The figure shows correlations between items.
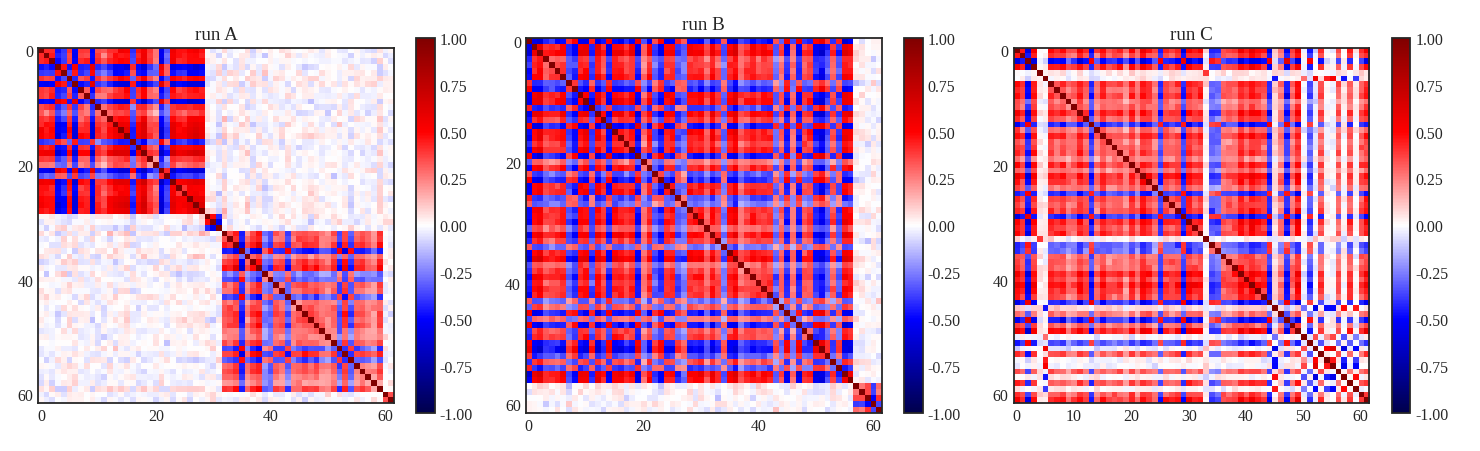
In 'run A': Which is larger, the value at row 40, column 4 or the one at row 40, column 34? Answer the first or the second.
the first
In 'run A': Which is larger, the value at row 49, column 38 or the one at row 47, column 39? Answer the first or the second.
the first
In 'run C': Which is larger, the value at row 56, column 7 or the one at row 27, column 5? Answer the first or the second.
the first
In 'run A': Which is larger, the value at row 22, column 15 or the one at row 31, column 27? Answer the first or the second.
the second
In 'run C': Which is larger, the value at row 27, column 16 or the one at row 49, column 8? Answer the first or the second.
the second
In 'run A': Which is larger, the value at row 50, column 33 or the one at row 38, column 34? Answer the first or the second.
the second
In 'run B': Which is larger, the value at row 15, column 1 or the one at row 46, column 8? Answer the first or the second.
the first
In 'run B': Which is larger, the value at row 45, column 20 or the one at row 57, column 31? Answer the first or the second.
the second
